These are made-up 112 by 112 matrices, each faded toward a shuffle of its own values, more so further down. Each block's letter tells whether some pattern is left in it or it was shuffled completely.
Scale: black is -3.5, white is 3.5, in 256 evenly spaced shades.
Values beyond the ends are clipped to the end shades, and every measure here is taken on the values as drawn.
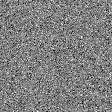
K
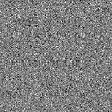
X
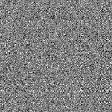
X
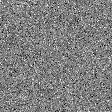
K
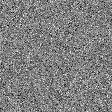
K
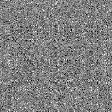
X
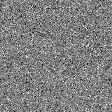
K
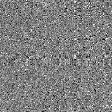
X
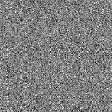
X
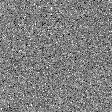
K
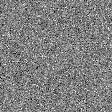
K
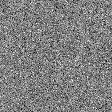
K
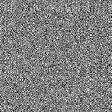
X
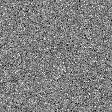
K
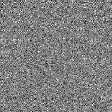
X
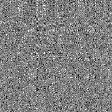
X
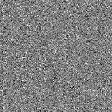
X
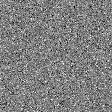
K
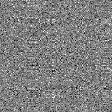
X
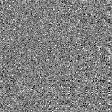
X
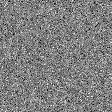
K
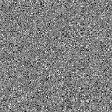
X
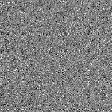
X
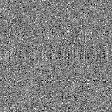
X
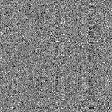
X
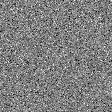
K
